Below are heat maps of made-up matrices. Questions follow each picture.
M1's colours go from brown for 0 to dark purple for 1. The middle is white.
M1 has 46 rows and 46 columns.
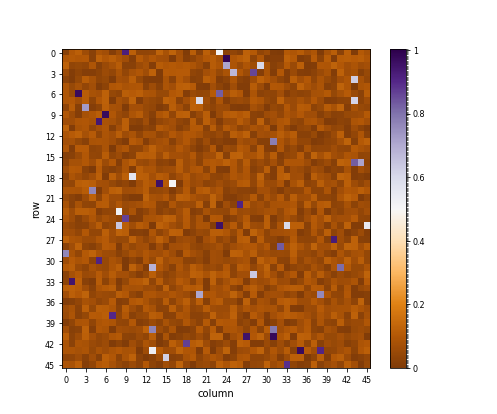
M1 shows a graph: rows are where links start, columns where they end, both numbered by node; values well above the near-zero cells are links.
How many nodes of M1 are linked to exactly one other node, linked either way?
7
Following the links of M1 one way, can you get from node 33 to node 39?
no
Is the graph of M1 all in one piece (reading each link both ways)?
no
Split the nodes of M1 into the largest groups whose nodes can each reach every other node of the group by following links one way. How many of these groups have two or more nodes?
4
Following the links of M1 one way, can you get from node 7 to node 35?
yes
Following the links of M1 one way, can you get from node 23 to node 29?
yes
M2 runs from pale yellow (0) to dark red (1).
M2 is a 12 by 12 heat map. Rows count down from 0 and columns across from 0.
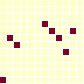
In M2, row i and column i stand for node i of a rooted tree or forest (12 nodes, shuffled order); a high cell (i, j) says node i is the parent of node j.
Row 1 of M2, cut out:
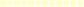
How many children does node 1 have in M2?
0
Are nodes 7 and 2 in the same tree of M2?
no
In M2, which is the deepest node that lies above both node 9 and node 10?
4
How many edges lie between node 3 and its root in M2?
0
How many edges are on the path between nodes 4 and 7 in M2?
1
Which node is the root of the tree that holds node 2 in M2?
3
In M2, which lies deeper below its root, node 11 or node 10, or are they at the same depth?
node 10
